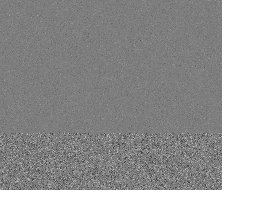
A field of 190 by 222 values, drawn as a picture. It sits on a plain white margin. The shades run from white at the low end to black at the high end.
Fine speckle covers the field. The halves do not mirror each other. The top part is calmer, up to a seam about 70% of the way down. The distribution is heavy-tailed on both sides. No regular stripes run through it. There is no overall slope.
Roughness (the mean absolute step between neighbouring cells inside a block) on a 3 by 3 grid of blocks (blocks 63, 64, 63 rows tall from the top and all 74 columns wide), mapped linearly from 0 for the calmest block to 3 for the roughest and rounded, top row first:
000 | 000 | 333
